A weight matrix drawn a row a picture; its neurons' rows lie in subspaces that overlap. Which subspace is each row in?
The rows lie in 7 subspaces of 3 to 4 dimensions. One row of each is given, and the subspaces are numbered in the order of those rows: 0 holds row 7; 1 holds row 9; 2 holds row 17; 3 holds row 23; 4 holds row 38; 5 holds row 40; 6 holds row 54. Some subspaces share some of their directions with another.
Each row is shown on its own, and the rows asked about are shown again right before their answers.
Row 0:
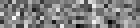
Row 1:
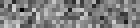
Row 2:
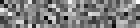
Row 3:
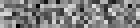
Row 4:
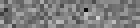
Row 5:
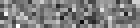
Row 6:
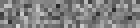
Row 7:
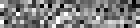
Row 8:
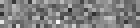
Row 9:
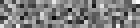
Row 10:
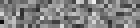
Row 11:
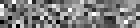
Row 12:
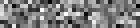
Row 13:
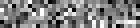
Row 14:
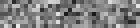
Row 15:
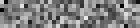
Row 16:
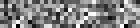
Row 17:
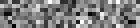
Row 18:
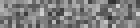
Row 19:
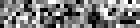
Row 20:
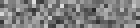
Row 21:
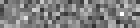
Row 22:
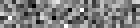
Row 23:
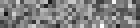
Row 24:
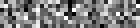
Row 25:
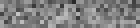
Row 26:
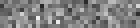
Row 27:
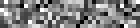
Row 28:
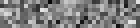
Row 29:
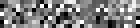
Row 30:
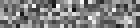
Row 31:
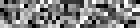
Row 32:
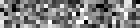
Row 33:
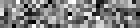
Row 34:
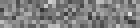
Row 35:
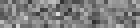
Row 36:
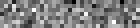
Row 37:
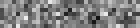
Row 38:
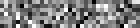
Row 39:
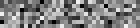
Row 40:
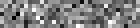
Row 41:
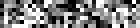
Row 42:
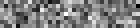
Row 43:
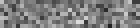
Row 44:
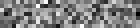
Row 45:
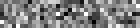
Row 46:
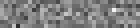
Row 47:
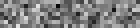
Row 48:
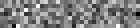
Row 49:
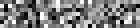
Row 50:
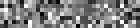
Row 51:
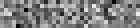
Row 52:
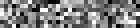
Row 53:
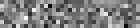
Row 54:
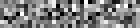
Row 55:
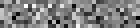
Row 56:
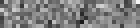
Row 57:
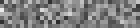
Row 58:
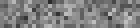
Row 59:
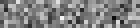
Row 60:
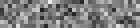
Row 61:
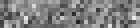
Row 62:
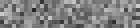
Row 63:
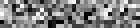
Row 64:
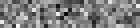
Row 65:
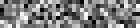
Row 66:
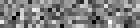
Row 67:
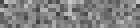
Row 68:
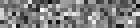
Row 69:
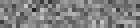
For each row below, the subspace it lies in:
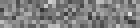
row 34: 3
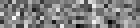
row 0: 5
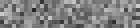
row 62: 5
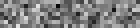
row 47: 6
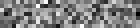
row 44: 3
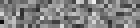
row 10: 5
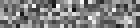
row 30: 6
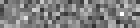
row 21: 2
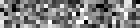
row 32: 1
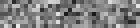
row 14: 2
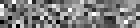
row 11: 4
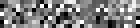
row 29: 0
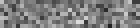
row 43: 1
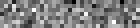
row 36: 5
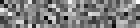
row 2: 4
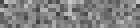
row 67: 4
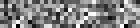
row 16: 4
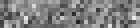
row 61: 1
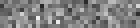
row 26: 6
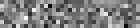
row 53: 0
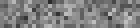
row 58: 0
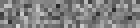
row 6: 6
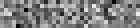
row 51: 6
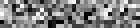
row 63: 0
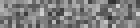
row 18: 6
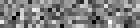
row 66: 5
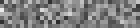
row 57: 4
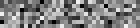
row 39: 5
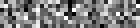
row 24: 4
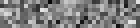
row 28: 2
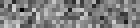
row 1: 5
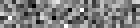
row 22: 1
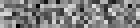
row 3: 6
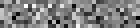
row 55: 5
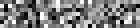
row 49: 1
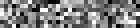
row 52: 2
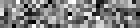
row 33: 3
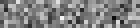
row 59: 1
